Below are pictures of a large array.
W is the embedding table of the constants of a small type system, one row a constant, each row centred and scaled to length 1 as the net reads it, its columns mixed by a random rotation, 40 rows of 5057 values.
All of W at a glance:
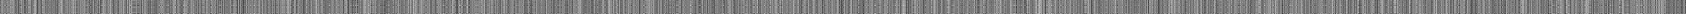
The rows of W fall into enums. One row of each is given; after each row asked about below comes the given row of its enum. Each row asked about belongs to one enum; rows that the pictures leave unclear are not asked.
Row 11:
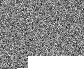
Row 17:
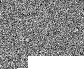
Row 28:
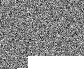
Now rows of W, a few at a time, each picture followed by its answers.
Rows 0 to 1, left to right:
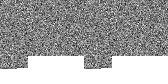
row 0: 11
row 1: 11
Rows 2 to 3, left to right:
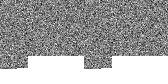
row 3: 28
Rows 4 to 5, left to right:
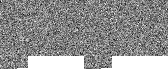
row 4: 17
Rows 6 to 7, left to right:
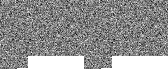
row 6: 28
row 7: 28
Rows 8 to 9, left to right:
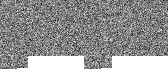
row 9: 17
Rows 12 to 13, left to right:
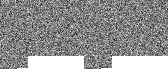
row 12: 28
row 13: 11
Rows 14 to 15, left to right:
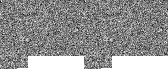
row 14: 17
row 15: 17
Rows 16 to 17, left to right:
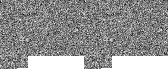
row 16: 17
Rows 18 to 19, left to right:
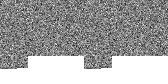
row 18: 11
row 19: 11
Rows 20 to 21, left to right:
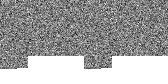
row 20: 28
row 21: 11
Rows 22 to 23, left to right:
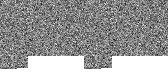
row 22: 11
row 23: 11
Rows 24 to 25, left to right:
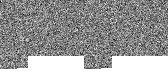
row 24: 17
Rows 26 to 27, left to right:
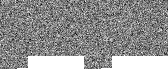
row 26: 28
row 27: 17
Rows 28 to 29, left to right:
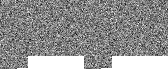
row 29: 11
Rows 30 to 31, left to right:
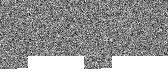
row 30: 28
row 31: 17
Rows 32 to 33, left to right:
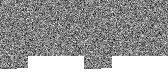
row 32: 11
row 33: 28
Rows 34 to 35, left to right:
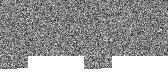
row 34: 11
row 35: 17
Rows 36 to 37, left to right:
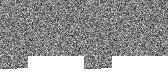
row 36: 11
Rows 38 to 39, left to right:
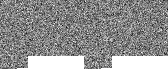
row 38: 11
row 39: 17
